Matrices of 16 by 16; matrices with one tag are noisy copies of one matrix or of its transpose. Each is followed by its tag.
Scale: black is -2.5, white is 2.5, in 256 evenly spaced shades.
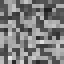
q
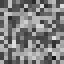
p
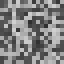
p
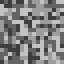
q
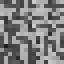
q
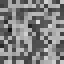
p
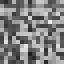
q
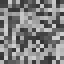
p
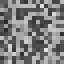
p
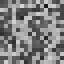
p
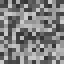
p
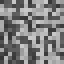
q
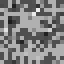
p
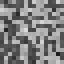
q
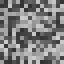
p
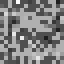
p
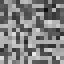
q
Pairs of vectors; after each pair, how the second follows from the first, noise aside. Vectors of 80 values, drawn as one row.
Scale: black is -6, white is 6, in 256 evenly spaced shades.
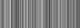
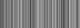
reversed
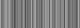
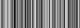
scaled up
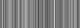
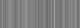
shrunk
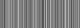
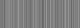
shrunk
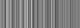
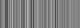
sign-scrambled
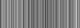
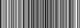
scaled up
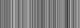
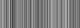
reversed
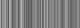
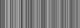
sign-scrambled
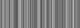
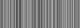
sign-scrambled
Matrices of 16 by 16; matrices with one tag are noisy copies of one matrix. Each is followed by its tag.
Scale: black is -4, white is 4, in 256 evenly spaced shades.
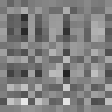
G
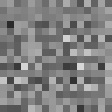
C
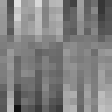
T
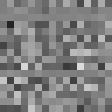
C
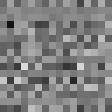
C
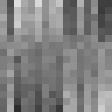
T
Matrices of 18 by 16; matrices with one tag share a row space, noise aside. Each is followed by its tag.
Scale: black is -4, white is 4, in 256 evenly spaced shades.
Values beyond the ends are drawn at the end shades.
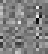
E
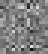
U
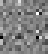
E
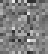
U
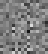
U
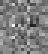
U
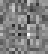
U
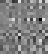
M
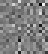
M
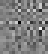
M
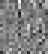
M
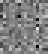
E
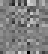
U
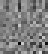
M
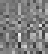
M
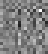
M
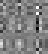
E
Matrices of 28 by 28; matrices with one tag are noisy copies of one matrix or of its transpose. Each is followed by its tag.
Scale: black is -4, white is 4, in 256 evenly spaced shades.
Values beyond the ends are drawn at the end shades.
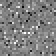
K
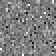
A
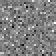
A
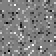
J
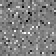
K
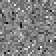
J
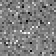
K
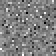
A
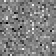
K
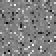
J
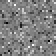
J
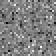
J
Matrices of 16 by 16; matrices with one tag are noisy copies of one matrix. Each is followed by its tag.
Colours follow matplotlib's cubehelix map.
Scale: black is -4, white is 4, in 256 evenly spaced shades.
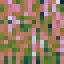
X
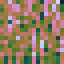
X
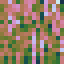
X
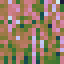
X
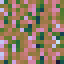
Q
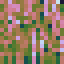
X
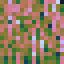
X
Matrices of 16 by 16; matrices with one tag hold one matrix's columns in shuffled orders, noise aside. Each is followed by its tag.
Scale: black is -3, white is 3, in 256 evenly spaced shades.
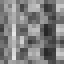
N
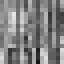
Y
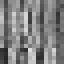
Y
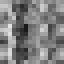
N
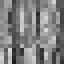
Y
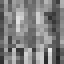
Y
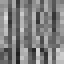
Y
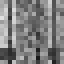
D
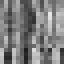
Y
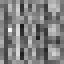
N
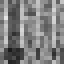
D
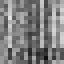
D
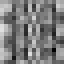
N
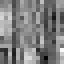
Y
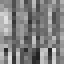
Y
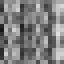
N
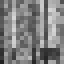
D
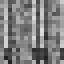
D
